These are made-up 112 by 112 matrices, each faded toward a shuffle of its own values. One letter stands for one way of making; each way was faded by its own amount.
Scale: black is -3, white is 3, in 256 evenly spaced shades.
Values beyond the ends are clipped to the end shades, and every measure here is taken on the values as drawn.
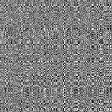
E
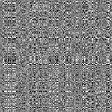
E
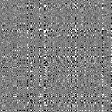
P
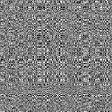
E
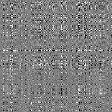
P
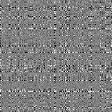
P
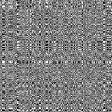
E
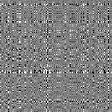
P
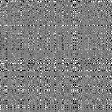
P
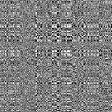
E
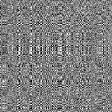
E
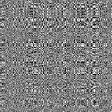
E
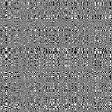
P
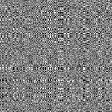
E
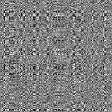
E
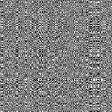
E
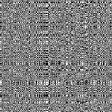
E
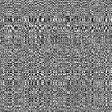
E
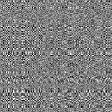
E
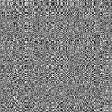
E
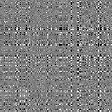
P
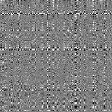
P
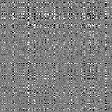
P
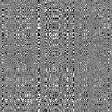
P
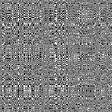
P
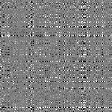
P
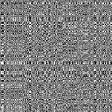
E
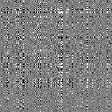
P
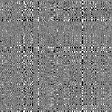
P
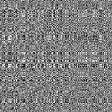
E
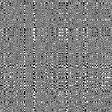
P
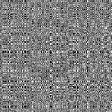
E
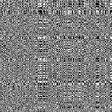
E
